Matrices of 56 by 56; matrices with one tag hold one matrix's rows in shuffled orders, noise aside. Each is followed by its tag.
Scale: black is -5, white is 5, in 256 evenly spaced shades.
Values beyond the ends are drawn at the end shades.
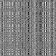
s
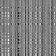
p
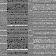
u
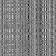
s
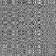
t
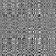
t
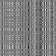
s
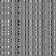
p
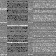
u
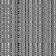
p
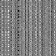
p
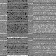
u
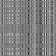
s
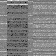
u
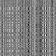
s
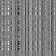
p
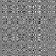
t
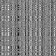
p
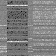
u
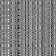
p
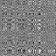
t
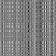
s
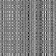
s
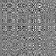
t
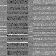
u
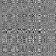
t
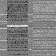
u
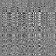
t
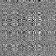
t
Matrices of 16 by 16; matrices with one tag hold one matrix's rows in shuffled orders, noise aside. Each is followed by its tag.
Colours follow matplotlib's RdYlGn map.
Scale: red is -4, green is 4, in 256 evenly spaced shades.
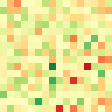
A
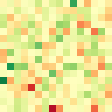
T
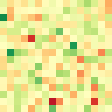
T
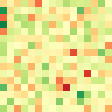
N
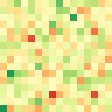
T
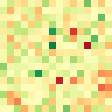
A
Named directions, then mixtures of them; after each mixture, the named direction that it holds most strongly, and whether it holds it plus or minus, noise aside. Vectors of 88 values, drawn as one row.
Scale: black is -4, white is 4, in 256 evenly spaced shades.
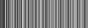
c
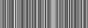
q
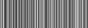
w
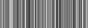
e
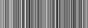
e, plus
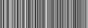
w, minus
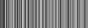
c, plus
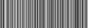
w, minus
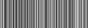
w, plus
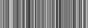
e, plus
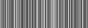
q, plus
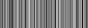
e, minus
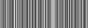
q, plus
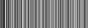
c, plus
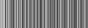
c, minus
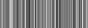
e, plus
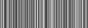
w, plus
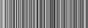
c, minus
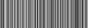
w, minus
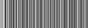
c, minus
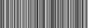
w, minus
